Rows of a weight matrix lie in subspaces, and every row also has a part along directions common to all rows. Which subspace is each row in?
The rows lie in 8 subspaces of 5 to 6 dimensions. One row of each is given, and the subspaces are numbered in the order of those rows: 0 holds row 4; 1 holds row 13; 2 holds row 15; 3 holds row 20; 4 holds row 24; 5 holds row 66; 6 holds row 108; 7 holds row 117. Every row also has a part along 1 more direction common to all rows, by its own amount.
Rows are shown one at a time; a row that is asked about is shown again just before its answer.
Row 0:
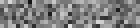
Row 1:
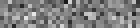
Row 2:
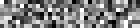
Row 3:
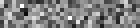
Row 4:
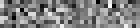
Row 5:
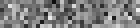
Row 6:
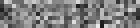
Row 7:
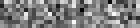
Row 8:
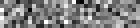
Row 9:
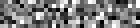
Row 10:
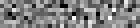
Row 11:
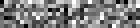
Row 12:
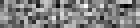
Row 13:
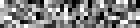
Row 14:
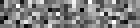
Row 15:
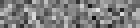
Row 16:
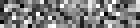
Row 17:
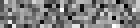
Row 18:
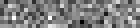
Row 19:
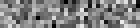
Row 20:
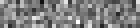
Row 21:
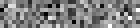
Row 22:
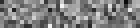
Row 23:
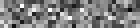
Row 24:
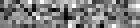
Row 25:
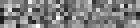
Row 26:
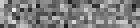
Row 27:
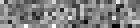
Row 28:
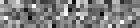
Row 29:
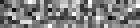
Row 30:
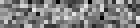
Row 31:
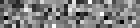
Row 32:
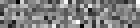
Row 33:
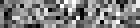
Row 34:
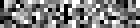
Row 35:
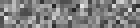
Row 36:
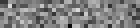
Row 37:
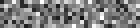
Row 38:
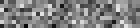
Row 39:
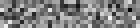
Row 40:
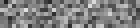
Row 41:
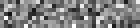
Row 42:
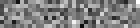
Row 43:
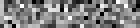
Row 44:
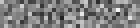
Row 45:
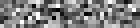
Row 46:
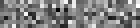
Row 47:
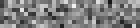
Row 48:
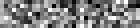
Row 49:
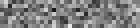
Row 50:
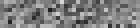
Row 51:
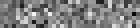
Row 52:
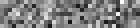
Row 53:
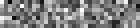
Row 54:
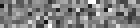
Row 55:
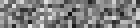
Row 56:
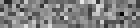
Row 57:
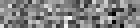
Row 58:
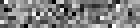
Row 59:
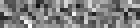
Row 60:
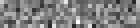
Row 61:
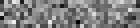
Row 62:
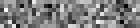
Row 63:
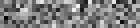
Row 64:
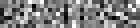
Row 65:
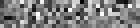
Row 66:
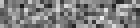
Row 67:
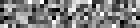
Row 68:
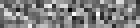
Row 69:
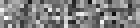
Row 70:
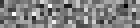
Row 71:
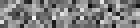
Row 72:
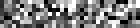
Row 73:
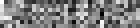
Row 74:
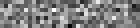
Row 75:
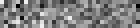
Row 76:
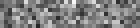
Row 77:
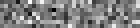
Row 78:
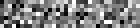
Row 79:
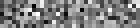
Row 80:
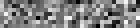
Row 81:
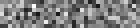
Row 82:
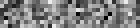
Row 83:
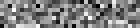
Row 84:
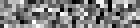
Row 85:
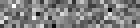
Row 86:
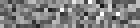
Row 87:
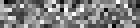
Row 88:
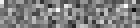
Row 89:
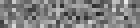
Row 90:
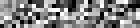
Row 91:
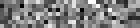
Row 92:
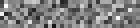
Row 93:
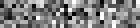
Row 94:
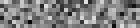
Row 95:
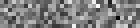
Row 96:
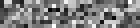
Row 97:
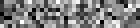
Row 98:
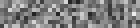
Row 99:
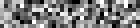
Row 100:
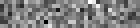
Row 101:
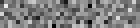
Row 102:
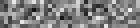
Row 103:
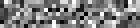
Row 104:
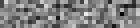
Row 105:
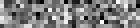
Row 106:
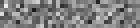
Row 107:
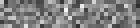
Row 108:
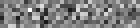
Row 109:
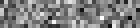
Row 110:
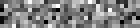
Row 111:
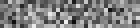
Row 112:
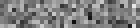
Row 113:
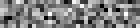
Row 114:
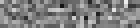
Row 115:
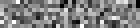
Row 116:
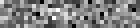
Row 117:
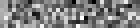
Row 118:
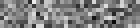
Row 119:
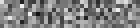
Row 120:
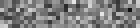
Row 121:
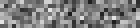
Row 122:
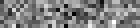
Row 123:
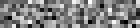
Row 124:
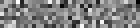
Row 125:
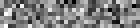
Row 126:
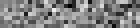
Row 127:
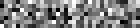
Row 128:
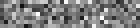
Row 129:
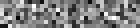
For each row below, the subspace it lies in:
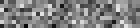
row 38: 7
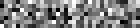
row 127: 0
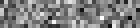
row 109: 7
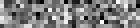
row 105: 5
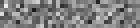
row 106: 3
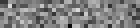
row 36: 4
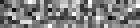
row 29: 1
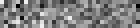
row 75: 6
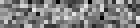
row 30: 5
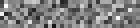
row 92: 3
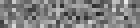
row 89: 1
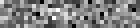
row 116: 5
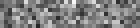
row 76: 6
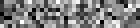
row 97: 2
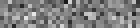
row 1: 0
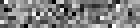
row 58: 7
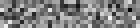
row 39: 1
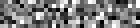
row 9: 3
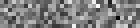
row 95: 4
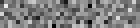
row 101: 3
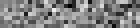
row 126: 5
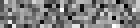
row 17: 7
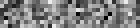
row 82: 2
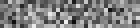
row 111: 0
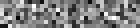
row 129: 6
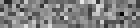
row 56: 6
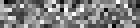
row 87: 7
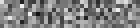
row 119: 4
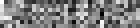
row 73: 2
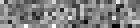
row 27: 7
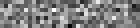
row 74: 4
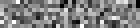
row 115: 3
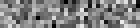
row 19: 3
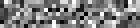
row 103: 4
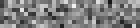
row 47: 0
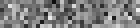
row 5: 7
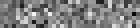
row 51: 0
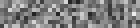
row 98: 0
